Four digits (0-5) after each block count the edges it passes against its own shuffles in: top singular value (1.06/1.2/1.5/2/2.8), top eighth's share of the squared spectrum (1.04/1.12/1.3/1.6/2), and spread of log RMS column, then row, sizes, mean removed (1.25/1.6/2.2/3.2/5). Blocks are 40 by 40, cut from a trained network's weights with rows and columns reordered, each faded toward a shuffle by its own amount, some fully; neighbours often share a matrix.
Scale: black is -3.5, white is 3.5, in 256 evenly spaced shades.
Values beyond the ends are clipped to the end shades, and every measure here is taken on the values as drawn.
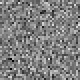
3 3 1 0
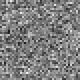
2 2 1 0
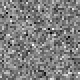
0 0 0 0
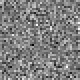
0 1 0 0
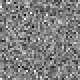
0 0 0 0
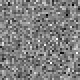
0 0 0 0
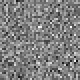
3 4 1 1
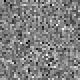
0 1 0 0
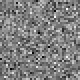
2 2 0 0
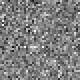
2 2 1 1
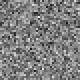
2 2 0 0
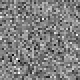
0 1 0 0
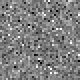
0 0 0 0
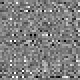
2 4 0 3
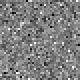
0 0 0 0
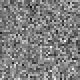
1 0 0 0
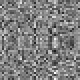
4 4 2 0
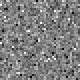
0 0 0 0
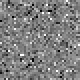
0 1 0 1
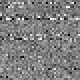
3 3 0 3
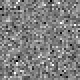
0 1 0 0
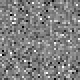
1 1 0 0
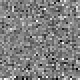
2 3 0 2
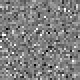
1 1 0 1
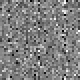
2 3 2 0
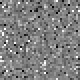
1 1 0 0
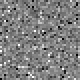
0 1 1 0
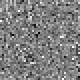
1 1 1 0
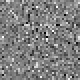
1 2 2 0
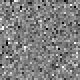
0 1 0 0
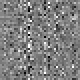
2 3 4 1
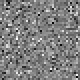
1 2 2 0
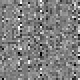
3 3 3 0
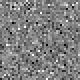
0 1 0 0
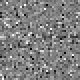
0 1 0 0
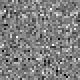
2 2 0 1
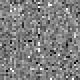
2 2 1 0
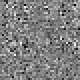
1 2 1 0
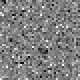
0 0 0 0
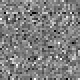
2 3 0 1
